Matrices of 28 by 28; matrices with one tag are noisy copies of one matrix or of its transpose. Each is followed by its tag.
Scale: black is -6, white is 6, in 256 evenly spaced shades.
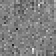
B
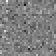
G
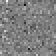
G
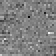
B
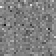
G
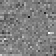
B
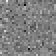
G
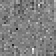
B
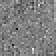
B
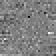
B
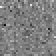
G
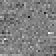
B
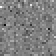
G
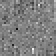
B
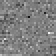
B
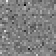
G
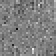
B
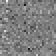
G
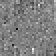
B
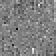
B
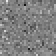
G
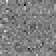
G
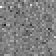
G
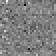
G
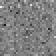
G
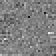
B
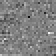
B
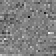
B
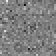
G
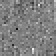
B
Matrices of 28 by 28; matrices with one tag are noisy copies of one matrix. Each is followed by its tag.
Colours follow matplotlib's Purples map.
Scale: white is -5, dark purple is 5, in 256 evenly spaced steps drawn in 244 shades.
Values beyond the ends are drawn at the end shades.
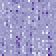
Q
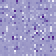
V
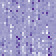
Q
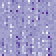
Q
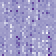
Q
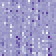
Q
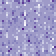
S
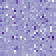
V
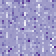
S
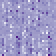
Q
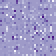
V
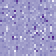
V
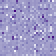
V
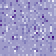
V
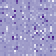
V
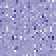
V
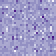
V
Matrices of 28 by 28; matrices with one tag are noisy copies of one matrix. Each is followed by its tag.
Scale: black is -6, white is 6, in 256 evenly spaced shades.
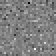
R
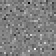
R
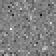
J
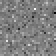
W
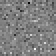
R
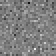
R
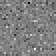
R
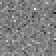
W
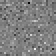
R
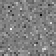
J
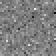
W
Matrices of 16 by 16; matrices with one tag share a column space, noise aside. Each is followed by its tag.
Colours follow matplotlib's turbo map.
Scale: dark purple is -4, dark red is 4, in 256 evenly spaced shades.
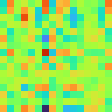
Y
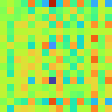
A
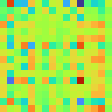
A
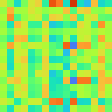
A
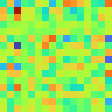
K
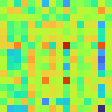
A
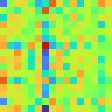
A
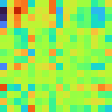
Y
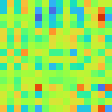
Y
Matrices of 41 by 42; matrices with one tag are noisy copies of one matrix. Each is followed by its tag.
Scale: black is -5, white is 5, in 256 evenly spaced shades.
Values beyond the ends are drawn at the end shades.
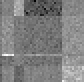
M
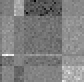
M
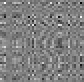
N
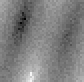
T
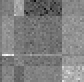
M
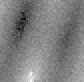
T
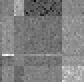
M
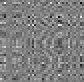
N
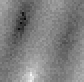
T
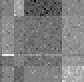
M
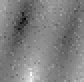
T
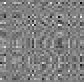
N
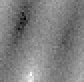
T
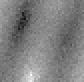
T
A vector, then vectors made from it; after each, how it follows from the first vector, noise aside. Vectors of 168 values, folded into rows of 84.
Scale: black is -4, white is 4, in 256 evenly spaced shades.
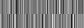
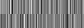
reversed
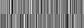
reversed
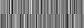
reversed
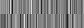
reversed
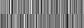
reversed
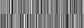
reversed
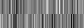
sign-scrambled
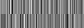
reversed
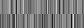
sign-scrambled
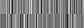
reversed
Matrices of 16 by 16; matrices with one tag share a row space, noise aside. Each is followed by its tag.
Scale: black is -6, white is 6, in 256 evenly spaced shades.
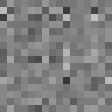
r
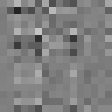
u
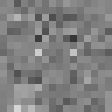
u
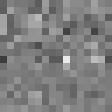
r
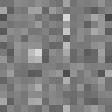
r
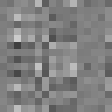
u
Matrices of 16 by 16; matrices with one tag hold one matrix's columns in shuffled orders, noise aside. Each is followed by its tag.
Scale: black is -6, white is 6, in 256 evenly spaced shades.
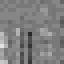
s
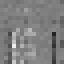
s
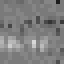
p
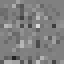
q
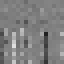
s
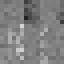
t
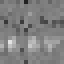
p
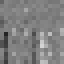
s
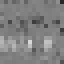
p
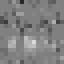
p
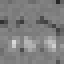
p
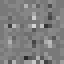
q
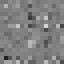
q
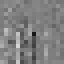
s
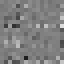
q
